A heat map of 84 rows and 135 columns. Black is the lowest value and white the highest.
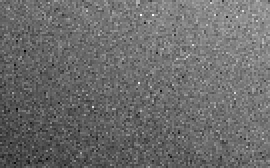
Ninth with the highest average: top right. Mirror symmetry: none. Odd rows or columns: none. Slope: up to the top right.
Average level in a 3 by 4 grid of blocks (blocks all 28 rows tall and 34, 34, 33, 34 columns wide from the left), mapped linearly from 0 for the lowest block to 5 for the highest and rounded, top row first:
2345
1234
0123
